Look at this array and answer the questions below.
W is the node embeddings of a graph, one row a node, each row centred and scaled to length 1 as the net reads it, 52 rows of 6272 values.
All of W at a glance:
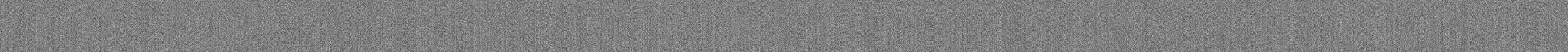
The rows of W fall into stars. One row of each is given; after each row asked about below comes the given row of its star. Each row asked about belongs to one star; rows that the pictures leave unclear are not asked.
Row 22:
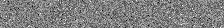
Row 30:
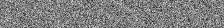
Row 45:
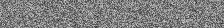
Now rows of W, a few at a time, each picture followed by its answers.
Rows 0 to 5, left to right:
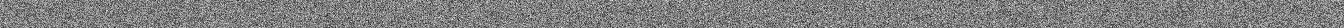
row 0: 22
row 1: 30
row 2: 45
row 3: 45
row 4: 22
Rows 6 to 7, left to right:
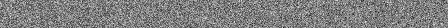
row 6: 30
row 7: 30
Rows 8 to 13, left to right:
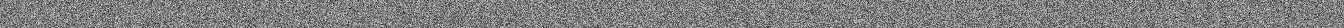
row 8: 30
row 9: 45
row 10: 45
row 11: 45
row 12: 30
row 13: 30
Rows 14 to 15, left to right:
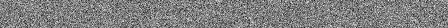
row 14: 45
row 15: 45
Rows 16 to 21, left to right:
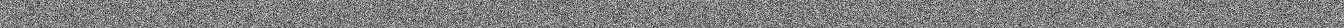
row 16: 30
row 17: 22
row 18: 22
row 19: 22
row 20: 45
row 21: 22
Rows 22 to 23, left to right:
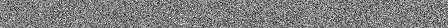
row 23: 45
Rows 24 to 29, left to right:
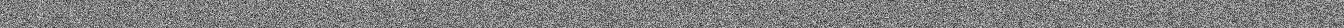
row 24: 22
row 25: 22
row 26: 22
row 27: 30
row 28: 45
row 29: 22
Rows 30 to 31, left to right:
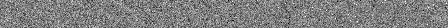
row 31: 22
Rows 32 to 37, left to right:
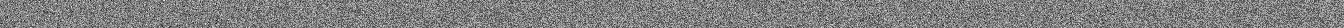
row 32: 45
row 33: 45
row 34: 45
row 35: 22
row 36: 22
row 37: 22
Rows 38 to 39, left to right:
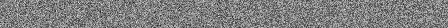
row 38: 30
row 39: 30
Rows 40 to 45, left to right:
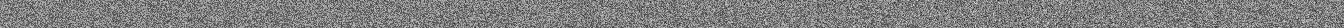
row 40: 22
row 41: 45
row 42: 45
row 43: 45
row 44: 30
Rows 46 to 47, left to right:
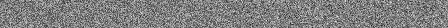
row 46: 22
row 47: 30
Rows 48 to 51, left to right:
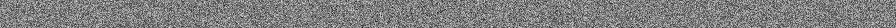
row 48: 30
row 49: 30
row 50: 30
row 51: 22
